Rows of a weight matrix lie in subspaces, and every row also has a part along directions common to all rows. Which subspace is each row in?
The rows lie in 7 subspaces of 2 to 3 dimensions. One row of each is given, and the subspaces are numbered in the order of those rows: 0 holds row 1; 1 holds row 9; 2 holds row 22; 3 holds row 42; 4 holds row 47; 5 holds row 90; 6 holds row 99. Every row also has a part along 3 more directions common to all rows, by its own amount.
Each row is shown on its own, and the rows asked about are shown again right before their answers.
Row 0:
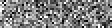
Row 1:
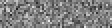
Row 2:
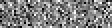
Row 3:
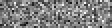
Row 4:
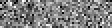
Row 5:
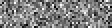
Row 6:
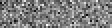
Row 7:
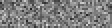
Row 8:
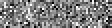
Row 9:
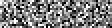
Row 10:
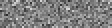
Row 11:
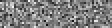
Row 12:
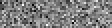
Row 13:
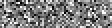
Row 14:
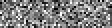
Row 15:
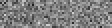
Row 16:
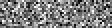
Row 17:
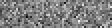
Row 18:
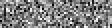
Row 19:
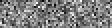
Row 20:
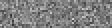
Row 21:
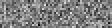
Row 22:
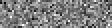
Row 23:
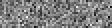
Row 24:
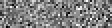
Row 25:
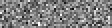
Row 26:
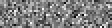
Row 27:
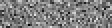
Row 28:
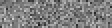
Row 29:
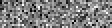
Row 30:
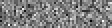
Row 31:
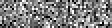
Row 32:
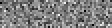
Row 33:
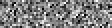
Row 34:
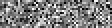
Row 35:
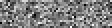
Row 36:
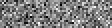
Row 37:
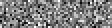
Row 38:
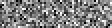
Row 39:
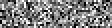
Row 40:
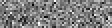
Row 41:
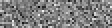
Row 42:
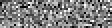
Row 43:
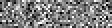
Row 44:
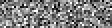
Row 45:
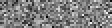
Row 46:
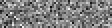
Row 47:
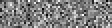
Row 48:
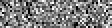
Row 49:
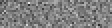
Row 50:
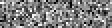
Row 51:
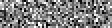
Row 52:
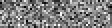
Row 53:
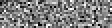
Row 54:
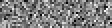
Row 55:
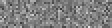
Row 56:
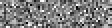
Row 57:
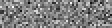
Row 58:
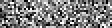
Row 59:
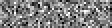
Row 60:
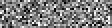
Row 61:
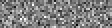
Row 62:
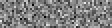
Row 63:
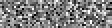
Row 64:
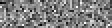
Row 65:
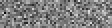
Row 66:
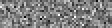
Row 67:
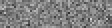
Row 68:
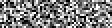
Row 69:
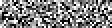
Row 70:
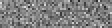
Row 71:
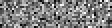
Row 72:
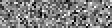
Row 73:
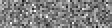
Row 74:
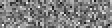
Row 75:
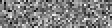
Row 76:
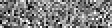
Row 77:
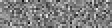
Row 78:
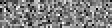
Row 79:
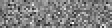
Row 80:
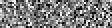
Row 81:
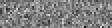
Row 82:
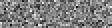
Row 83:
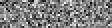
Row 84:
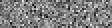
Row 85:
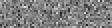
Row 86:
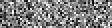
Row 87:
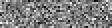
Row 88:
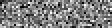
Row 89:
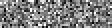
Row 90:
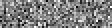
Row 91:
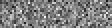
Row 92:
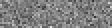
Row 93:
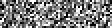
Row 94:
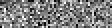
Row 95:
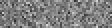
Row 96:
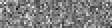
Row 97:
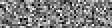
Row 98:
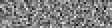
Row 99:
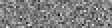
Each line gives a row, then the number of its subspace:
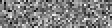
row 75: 2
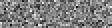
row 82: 4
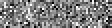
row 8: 6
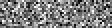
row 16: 4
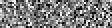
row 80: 6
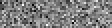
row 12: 5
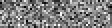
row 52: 3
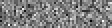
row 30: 2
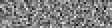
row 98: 5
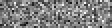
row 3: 2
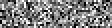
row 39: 4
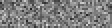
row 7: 3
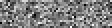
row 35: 4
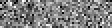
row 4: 1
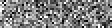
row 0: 0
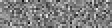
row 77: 5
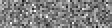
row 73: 5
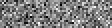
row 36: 0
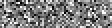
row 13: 2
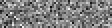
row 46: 1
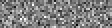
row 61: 1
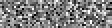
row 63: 2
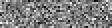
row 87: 4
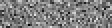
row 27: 6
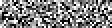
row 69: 1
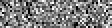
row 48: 6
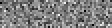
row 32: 5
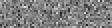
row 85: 3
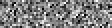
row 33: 0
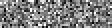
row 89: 6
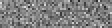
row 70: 3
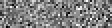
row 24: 6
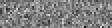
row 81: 0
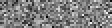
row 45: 1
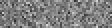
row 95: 6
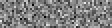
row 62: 1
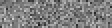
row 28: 6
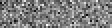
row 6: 2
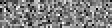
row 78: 0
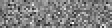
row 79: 0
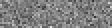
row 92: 4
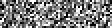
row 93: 6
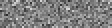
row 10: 1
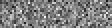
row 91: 1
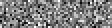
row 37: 1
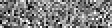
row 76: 4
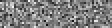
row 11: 4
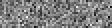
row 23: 5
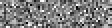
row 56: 6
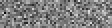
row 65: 2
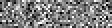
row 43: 4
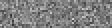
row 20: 4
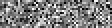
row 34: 4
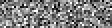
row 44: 3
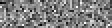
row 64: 2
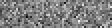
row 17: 0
